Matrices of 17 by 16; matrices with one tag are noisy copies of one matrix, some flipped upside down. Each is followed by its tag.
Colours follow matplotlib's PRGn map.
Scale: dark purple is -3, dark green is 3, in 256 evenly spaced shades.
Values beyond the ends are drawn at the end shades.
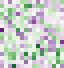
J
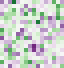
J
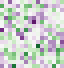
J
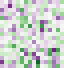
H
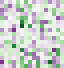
H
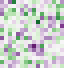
J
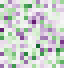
J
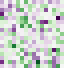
H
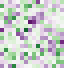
J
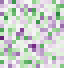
J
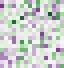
H
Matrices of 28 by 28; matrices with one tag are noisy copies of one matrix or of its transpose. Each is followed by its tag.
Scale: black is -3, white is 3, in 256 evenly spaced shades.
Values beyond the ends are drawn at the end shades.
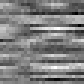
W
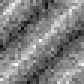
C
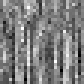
W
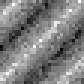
C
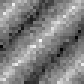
C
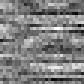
W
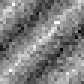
C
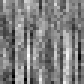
W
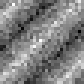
C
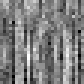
W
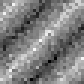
C
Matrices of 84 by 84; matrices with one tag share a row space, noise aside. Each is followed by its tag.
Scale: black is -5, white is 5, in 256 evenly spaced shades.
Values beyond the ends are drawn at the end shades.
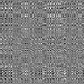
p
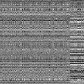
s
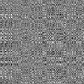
p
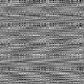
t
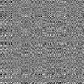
p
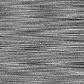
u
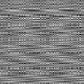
t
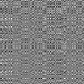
p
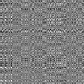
p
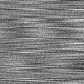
u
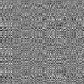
p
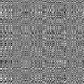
p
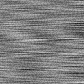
u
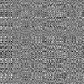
p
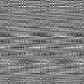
t
